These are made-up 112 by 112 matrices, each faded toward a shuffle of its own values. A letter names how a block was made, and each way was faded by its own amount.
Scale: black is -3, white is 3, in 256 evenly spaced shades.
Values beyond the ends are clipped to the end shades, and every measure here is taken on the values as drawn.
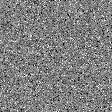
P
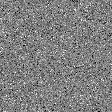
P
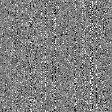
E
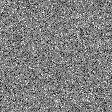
P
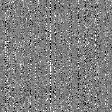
E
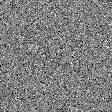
P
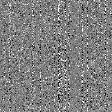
E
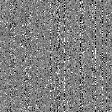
E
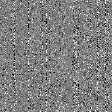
E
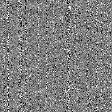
E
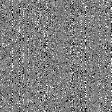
E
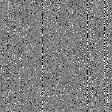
E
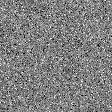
P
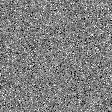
P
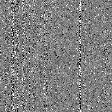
E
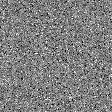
P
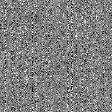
E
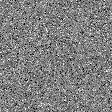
P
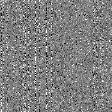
E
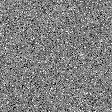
P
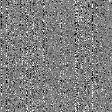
E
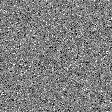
P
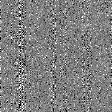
E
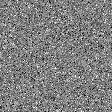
P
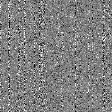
E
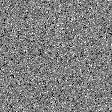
P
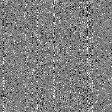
E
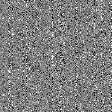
E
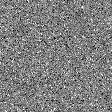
P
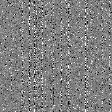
E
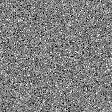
P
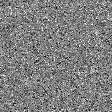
P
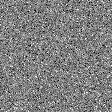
P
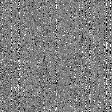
E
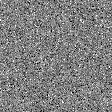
P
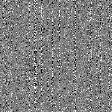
E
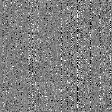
E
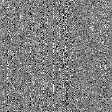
E
